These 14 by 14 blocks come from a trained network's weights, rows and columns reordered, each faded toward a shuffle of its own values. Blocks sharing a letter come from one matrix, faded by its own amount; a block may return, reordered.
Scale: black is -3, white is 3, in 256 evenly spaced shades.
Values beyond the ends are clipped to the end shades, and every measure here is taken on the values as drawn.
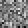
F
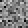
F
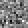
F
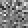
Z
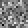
Z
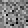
F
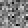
F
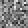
F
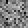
F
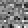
Z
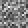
F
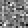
F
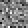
F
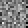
F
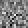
Z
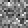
Z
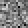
F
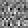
Z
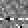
Z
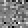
Z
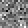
F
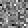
F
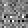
Z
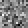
F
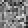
F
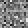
Z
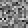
F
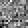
F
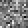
Z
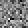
Z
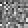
Z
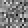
Z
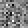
Z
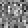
Z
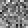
Z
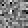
Z
